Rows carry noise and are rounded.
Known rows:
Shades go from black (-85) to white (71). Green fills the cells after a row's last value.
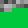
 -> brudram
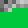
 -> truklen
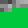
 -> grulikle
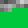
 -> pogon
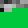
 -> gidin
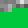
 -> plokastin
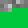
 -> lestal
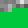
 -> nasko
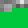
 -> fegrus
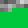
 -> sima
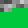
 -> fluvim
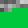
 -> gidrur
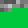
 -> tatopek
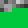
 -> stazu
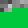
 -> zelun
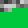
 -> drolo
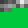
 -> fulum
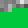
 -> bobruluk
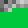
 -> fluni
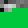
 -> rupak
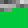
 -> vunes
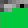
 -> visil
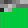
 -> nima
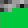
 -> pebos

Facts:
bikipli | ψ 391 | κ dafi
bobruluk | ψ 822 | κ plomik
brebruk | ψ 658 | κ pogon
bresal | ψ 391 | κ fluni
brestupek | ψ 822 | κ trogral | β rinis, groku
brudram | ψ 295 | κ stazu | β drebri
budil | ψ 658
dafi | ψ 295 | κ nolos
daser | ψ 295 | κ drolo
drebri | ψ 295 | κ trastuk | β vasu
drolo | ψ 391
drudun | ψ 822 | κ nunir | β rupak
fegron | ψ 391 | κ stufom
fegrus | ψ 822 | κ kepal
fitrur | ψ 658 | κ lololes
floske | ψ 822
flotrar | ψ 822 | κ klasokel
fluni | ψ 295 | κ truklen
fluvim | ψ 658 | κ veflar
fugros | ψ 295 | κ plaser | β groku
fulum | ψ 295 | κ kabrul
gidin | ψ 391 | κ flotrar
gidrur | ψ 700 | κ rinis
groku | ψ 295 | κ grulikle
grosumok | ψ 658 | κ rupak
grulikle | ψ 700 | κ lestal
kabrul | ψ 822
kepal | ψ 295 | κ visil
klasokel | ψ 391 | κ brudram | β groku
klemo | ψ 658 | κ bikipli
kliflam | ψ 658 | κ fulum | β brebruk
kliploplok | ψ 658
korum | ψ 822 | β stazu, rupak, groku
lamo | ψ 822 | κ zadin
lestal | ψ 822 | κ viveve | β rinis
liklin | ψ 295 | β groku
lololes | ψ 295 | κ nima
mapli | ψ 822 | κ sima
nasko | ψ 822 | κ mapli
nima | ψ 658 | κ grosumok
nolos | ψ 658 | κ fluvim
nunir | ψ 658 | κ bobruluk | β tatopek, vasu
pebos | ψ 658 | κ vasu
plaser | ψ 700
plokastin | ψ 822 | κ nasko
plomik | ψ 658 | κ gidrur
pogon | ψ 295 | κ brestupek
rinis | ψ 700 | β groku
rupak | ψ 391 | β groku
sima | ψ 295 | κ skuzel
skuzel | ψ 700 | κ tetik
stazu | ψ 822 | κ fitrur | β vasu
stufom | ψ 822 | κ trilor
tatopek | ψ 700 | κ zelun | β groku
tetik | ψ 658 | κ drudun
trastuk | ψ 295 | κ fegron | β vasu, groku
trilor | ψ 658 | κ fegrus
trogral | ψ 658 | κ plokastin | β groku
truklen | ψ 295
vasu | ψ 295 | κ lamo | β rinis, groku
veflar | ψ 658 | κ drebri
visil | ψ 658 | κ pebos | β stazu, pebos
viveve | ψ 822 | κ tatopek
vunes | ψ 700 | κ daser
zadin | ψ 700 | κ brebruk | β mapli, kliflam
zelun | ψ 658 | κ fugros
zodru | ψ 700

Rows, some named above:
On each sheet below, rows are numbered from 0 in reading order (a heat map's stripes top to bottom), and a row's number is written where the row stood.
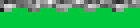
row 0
klasokel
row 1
mapli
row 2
daser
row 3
trastuk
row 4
bikipli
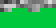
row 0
drolo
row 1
floske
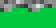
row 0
stazu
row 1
trogral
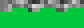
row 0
viveve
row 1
bikipli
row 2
groku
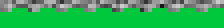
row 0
drudun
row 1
lololes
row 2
drebri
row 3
korum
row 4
rinis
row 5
pebos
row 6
liklin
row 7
pogon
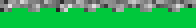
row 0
brebruk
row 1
lestal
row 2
bresal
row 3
trogral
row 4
flotrar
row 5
brestupek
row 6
nunir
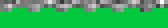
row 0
fugros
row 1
lamo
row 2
vasu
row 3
brestupek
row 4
kepal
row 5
kabrul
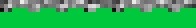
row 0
kliflam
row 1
lestal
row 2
zadin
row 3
klasokel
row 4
kliflam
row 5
floske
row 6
stazu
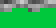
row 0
dafi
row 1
zodru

